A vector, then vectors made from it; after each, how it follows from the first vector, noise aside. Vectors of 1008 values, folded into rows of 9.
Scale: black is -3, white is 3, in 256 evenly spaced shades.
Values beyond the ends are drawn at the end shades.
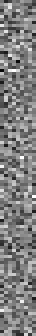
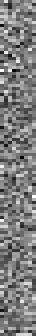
sign-scrambled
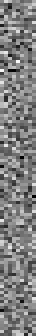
negated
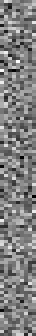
negated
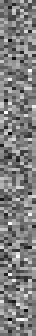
wrapped around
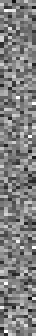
wrapped around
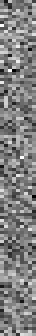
sign-scrambled
